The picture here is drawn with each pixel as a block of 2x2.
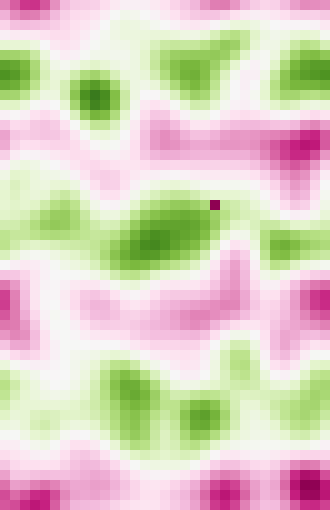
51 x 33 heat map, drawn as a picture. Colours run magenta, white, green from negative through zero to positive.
Lone odd cells: 1, lower than its neighbours. Stripes: horizontal, repeating 3 times. Average level on the scale: 50%.
